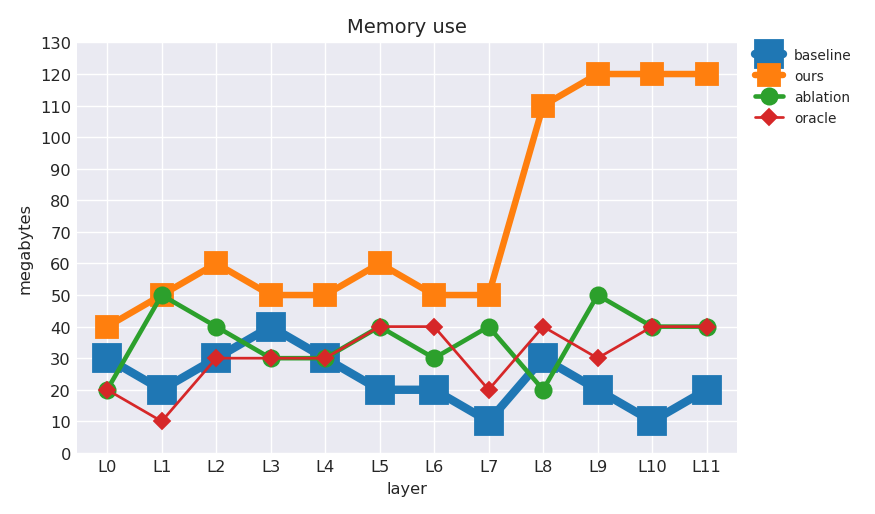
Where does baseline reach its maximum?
L3
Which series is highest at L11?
ours
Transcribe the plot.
Title: Memory use
x-axis: layer, ticks L0 L1 L2 L3 L4 L5 L6 L7 L8 L9 L10 L11
y-axis: megabytes, ticks 0 10 20 30 40 50 60 70 80 90 100 110 120 130
Legend: baseline, ours, ablation, oracle
Values:
baseline: 30 20 30 40 30 20 20 10 30 20 10 20
ours: 40 50 60 50 50 60 50 50 110 120 120 120
ablation: 20 50 40 30 30 40 30 40 20 50 40 40
oracle: 20 10 30 30 30 40 40 20 40 30 40 40
